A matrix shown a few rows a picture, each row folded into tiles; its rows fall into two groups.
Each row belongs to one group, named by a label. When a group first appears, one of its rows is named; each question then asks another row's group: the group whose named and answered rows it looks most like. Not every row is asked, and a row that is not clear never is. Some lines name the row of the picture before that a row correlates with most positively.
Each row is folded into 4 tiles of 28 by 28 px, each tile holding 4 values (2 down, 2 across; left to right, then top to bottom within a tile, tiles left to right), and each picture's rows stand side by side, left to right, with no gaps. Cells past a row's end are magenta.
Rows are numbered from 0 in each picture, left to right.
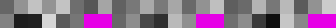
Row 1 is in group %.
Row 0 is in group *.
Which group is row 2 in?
%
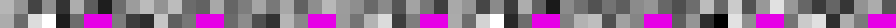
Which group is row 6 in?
%
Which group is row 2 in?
%
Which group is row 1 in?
*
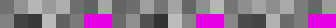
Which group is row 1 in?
%
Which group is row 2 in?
*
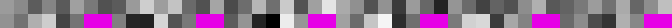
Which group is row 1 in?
*
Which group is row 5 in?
%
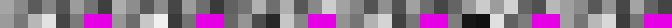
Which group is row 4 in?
*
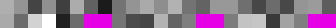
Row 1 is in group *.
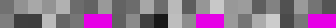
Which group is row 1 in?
%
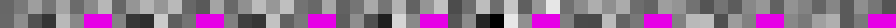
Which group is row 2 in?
*
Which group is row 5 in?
*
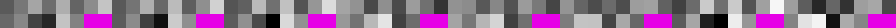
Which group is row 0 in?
%
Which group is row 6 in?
%
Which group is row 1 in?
%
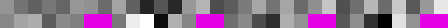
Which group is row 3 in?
%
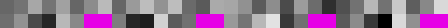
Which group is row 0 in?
%
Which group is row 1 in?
*
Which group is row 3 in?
%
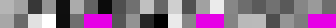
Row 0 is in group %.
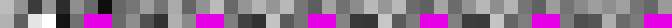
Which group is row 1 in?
%
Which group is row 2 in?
*
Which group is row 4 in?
*
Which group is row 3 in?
*
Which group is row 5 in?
*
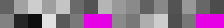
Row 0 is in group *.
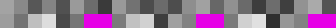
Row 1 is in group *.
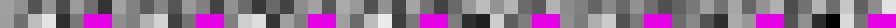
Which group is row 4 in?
*
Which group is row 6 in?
%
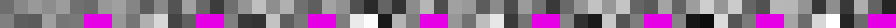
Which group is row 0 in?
*
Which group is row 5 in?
*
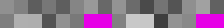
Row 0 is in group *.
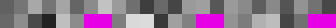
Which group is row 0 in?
%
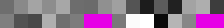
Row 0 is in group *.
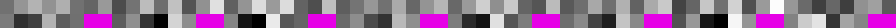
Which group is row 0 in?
*
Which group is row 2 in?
*
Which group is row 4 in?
*
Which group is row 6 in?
%
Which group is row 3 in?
%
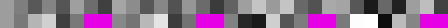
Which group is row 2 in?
*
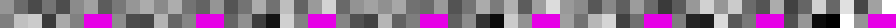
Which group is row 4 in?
%
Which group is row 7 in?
%
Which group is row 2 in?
%
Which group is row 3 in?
*
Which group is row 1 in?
*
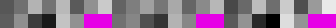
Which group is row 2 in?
%
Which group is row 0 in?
%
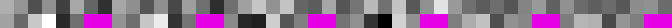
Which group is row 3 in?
%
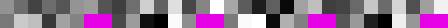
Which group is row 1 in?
%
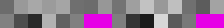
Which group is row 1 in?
*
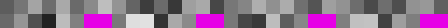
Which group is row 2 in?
*
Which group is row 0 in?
%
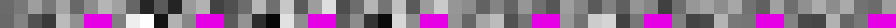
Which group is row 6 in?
*
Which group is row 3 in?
%
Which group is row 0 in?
%
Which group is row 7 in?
*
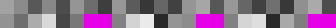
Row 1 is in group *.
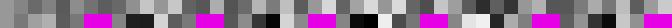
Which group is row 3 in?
*
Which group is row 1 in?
*
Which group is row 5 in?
%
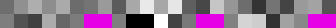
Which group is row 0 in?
*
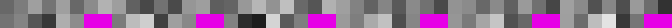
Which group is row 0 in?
%
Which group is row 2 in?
*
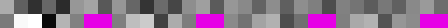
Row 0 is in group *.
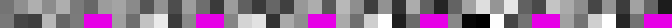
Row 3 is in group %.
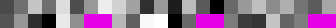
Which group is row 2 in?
*
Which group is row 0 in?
%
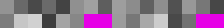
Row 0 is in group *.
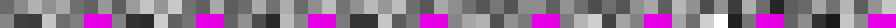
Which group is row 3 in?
*
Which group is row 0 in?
*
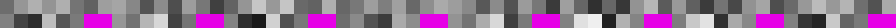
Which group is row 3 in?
%
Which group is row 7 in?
*
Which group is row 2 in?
*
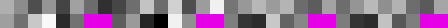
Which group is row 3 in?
*
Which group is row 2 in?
*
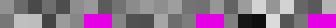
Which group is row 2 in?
*
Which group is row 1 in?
*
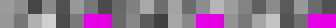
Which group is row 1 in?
%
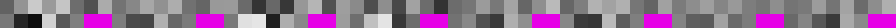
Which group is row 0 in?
*
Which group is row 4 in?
%
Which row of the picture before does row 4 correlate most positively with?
1
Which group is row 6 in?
*
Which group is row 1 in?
*
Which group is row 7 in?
%
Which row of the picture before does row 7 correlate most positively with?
1
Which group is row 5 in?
*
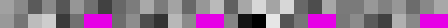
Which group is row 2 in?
*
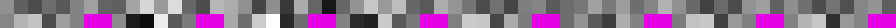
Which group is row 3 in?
*
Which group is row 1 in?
*
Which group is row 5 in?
%
